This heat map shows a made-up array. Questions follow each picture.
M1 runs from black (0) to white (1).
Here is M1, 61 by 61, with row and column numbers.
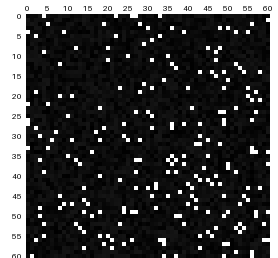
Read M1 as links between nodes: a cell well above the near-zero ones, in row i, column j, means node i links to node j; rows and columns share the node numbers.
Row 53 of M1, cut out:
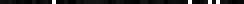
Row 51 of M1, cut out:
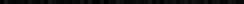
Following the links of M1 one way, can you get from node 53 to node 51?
no
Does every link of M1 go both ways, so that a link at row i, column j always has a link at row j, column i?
yes
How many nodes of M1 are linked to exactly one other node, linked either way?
6
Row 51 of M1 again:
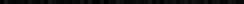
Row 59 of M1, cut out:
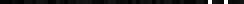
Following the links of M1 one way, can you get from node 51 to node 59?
no
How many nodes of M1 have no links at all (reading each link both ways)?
1
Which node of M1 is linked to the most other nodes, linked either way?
node 49
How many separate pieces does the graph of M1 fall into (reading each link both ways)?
3
